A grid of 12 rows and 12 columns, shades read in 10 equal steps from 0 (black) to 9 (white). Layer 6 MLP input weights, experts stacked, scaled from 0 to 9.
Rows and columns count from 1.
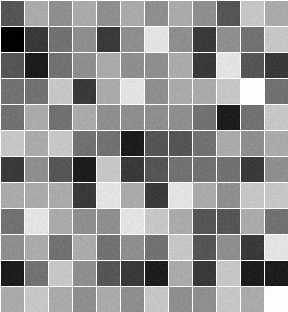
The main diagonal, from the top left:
3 2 4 2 5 1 3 8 3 5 1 9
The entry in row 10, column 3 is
4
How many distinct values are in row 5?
5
